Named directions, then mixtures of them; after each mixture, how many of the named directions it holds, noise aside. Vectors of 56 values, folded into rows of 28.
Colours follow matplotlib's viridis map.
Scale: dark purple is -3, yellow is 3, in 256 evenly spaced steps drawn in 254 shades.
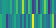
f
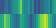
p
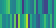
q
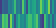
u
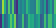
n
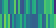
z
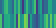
two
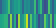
two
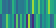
two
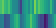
one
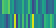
three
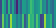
two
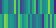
three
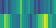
one
